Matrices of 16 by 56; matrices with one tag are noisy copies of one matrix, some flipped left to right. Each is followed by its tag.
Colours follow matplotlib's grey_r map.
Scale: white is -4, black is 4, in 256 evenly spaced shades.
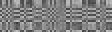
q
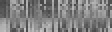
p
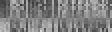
p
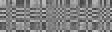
q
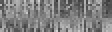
p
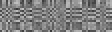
q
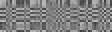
q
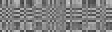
q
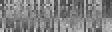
p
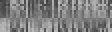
p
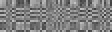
q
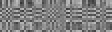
q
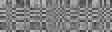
q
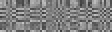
q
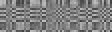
q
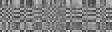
q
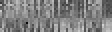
p
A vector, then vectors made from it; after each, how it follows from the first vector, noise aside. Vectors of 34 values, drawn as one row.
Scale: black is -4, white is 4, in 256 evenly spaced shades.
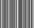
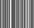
wrapped around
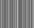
shrunk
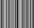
negated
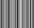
negated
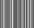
wrapped around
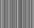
shrunk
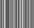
wrapped around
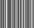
wrapped around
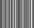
wrapped around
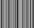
negated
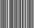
wrapped around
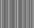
shrunk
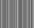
shrunk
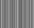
shrunk
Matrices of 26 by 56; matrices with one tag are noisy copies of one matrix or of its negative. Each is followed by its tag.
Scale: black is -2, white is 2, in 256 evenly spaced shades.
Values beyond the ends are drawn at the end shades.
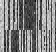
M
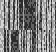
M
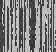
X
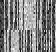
M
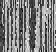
X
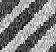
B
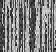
X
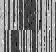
M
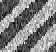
B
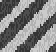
B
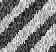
B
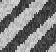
B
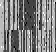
M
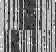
M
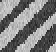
B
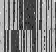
M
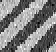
B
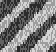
B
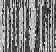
X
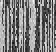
X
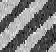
B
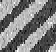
B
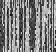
X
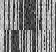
M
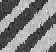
B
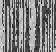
X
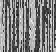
X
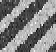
B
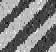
B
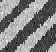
B
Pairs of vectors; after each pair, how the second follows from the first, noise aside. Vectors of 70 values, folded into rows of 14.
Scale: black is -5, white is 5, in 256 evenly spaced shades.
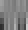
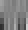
copied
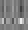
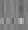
shrunk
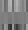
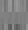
shrunk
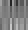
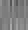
shrunk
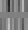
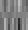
reversed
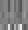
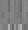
shrunk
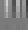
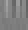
shrunk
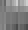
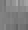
shrunk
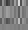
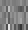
reversed
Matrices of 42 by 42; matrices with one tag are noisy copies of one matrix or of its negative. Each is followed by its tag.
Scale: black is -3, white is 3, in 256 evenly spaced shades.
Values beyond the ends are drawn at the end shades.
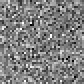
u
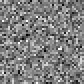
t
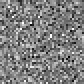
u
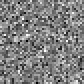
t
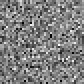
u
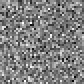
u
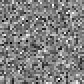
t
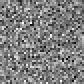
u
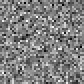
t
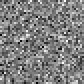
t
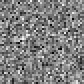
t
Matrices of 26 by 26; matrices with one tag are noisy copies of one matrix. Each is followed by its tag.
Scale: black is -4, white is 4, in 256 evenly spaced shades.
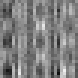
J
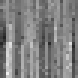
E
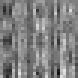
J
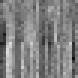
E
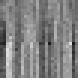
E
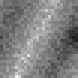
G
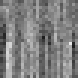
E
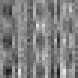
J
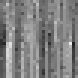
E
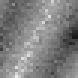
G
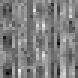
J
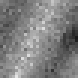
G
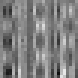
J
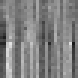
E
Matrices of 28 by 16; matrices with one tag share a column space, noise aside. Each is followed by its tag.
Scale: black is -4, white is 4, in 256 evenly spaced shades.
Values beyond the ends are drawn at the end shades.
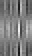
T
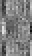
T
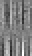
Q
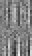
Q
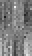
Q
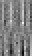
Q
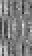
T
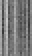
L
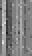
L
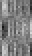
T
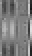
T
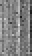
L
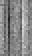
L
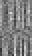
Q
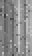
L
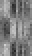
T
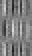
T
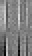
Q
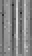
L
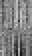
Q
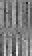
Q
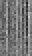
L
